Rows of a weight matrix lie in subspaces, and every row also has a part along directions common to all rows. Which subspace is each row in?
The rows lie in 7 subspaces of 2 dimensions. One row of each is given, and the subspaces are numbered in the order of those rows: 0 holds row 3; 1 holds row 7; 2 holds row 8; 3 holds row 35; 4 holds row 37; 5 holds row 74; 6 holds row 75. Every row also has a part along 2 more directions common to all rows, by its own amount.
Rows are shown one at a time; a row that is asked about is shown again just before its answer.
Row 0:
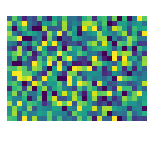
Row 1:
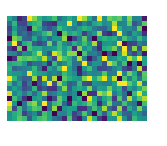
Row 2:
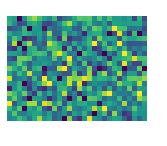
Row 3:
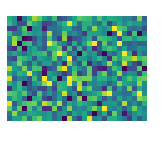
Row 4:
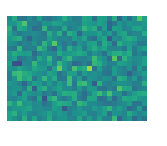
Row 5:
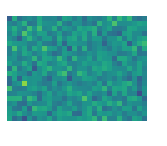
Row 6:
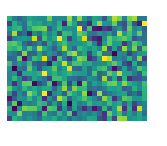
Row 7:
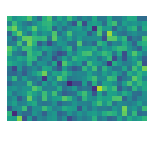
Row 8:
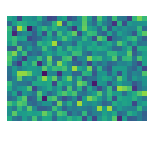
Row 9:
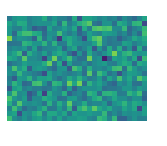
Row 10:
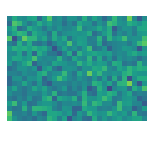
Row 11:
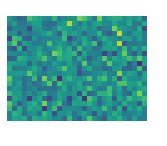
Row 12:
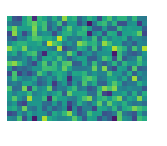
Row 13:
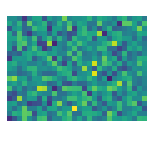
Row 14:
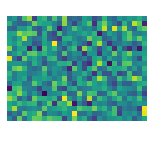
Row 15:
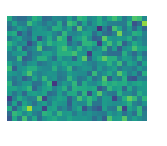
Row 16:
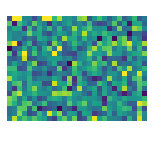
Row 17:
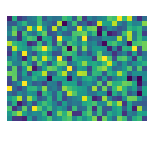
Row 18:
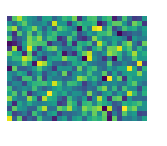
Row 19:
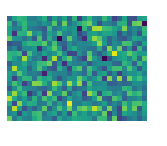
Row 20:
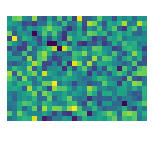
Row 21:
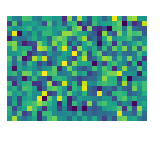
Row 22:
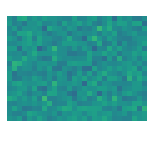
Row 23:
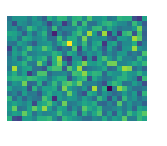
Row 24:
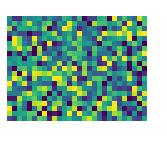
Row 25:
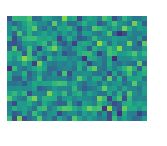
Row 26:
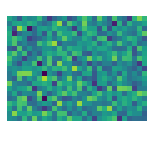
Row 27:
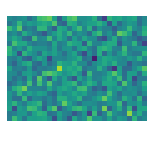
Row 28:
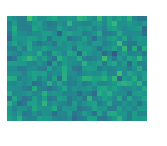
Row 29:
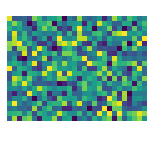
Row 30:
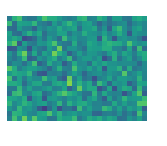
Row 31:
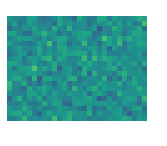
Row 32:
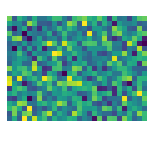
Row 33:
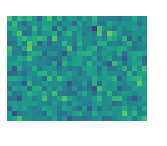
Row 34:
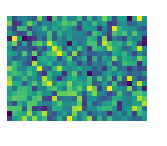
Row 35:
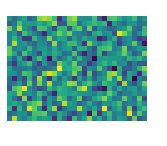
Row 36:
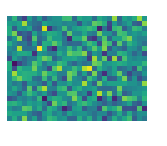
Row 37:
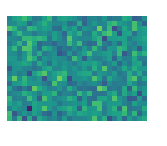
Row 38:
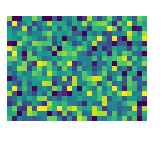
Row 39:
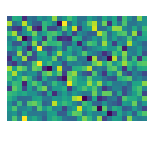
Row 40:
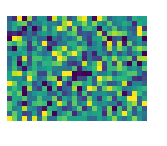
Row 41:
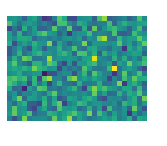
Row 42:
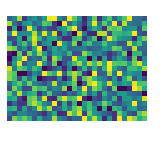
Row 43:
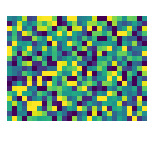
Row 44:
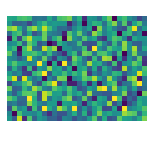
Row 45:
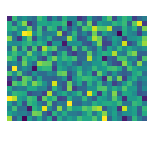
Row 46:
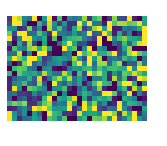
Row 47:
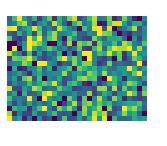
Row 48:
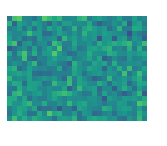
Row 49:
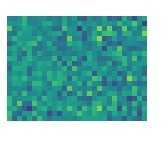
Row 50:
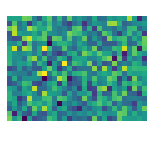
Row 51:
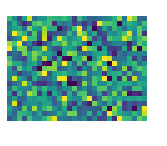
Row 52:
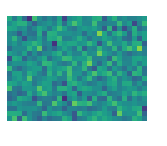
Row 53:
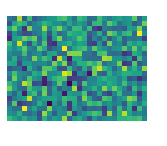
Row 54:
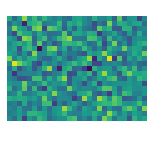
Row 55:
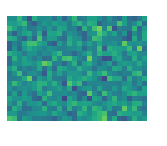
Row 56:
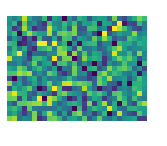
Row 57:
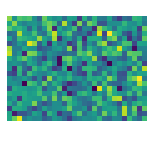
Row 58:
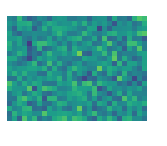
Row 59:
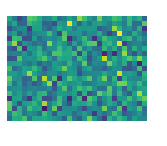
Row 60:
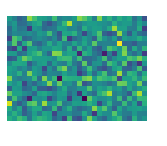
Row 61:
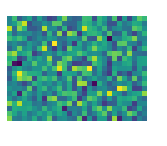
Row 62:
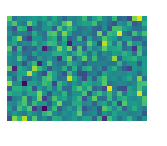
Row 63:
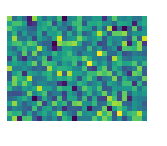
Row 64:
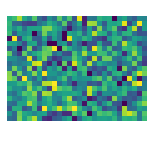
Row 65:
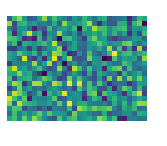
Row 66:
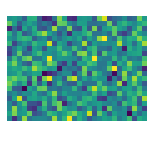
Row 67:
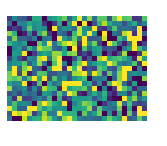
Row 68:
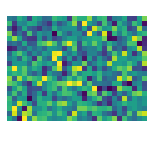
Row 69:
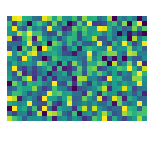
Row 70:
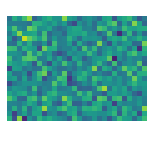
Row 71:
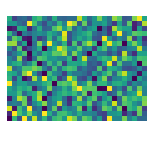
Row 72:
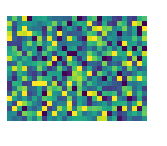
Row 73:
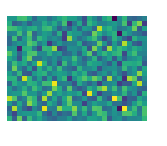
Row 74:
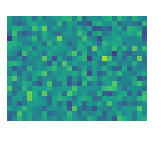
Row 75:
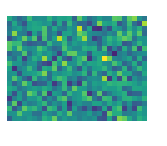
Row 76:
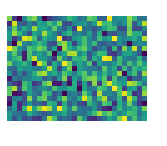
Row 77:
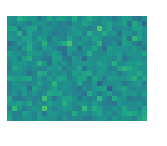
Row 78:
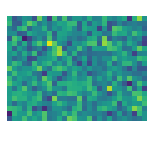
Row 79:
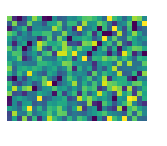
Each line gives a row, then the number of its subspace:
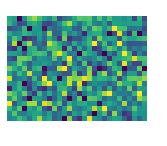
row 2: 0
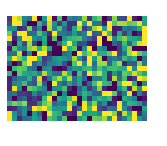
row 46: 5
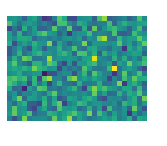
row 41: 3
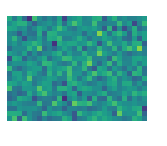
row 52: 6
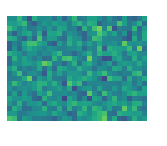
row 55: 6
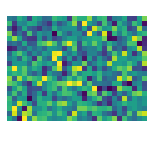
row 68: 1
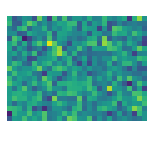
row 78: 5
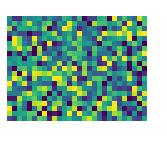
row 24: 4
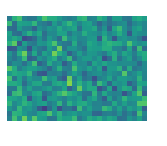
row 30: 4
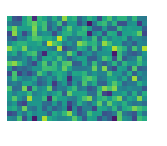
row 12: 5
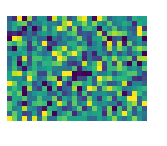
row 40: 0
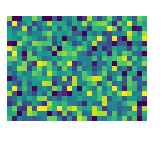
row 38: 4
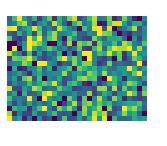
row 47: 6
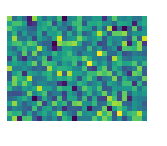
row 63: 6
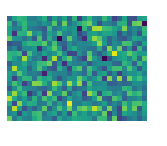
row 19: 6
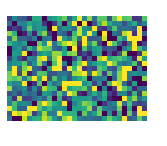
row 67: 1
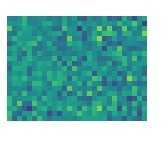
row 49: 4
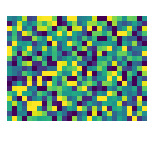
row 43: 3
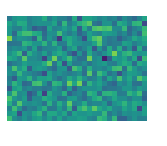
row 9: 5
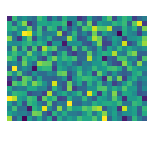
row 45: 1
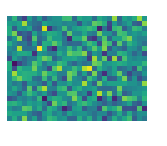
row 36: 2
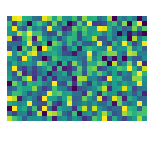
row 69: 4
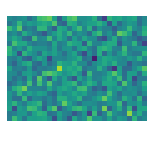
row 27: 3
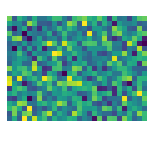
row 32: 1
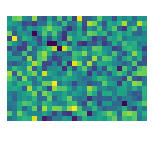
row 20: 5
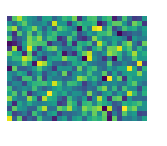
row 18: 6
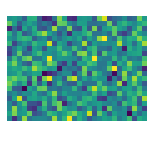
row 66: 3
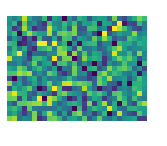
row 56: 3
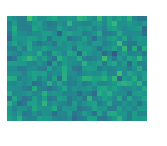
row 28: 0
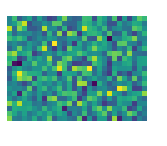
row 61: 2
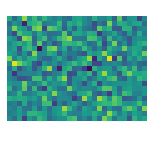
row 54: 2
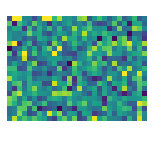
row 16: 4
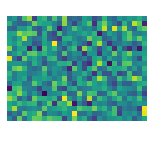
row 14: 6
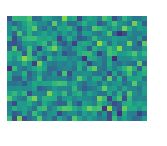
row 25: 6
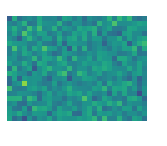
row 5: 1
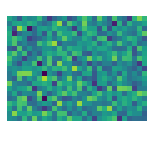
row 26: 2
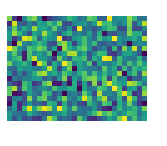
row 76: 4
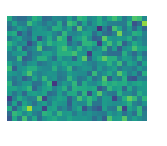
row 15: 4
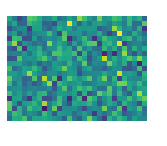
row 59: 0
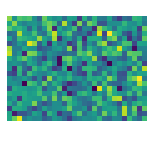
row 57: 1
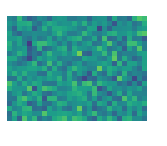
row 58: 0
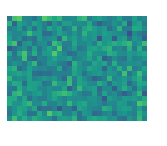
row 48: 4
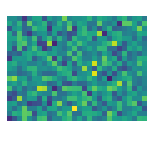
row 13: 3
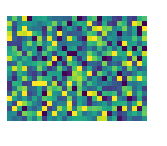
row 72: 0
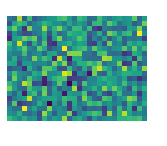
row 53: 0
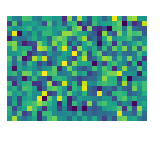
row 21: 3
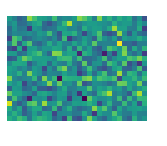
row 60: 0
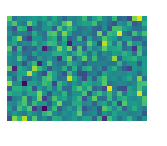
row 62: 1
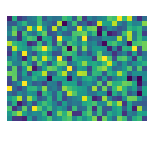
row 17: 1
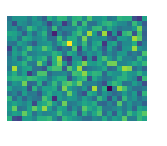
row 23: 1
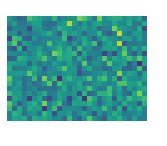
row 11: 0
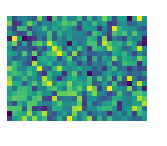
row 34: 5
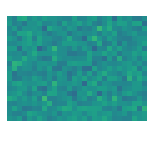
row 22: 2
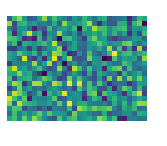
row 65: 4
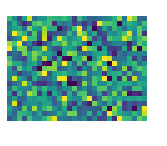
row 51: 6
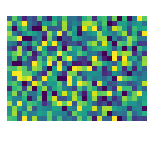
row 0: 2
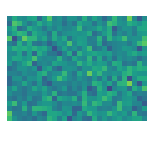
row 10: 5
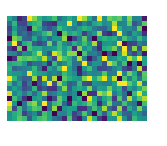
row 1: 0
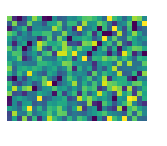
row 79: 4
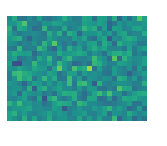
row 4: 2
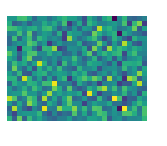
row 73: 5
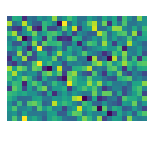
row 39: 2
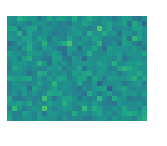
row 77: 1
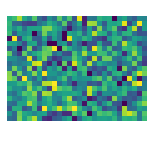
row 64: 5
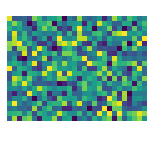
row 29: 6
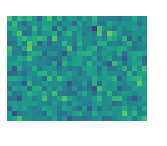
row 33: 1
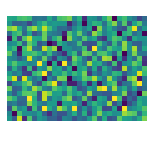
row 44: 5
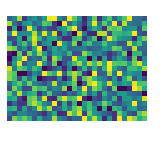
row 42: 2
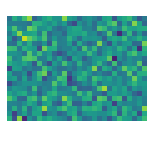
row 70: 6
